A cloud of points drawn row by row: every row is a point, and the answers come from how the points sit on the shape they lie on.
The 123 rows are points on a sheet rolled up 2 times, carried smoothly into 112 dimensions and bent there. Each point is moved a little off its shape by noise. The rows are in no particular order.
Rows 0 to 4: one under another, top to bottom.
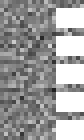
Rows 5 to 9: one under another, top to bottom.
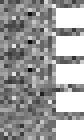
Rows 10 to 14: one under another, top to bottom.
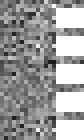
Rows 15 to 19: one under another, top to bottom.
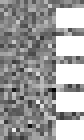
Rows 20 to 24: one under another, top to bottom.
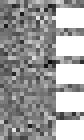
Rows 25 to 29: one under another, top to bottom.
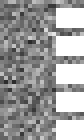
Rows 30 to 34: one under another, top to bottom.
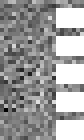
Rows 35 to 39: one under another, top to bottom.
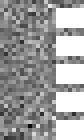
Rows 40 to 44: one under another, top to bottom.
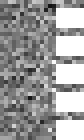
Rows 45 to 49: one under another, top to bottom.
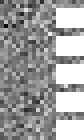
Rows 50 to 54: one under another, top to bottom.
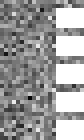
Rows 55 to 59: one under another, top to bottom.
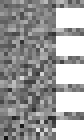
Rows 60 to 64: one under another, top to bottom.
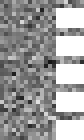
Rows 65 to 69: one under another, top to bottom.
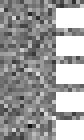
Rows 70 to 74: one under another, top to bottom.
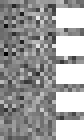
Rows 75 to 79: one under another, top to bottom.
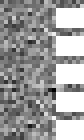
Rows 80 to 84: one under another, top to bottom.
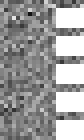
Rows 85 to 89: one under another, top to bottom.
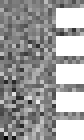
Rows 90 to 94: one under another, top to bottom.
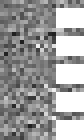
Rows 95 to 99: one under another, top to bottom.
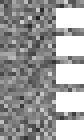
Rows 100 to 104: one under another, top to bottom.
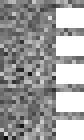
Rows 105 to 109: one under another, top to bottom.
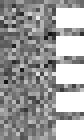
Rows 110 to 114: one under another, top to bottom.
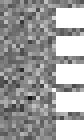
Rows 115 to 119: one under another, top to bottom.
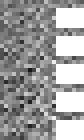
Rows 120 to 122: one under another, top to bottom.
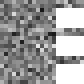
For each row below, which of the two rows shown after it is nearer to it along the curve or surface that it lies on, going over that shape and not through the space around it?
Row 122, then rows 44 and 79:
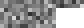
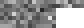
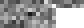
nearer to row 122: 79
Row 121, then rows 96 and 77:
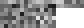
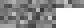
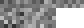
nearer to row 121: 96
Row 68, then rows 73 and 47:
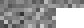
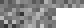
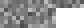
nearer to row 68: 73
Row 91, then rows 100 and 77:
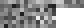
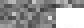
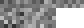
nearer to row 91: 100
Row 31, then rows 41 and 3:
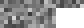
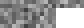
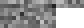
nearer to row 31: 41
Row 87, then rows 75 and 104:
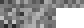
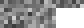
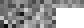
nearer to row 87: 75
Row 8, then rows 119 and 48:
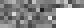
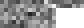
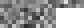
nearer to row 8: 48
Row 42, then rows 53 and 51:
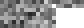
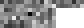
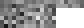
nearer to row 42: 53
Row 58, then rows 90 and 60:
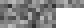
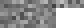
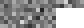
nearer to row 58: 60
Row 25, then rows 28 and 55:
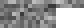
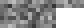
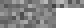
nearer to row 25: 28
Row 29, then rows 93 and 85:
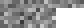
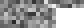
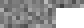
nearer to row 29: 85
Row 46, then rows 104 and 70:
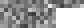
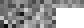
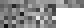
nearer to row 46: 104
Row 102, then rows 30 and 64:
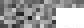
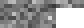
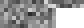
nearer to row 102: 64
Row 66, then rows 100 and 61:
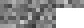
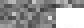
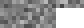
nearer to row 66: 100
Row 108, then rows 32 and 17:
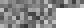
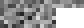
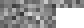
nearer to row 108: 32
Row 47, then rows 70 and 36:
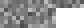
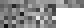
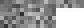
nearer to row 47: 36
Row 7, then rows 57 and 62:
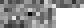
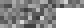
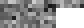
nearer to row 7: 57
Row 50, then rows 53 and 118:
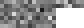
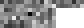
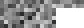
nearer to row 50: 53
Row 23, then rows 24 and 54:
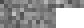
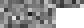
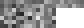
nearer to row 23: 24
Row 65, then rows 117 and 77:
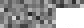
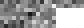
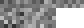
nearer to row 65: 117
